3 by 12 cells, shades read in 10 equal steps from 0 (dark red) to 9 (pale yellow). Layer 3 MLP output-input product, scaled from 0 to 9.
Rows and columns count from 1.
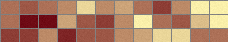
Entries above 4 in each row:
7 5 5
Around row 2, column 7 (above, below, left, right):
6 5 2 9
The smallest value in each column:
2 0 0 1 3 2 5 4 2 3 4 4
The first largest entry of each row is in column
11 8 9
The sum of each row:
64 52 51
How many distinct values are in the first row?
7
